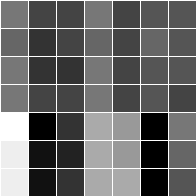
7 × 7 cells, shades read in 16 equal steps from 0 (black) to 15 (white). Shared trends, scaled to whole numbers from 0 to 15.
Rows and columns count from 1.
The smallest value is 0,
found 4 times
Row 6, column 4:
10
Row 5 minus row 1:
8 -4 -1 3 5 -5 2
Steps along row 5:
down up up down down up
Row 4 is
7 4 4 7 4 5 4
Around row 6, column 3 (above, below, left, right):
3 3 1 10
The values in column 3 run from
2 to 4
